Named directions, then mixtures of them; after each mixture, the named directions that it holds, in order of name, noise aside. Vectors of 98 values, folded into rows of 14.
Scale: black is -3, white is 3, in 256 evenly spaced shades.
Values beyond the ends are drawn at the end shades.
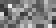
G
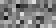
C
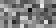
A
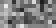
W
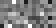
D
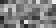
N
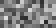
A, C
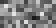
D, N, W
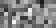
A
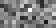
A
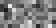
C, G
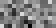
A, D, G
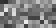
A, G, N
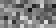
A, C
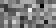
A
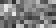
A, N, W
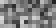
A, N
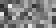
G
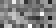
D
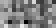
N, W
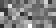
D, G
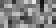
A, G, W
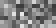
A, C, W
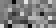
D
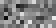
C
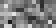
D, W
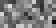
G, W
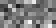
C, G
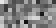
D, N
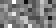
A, D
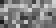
A, C, N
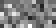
D, G, W
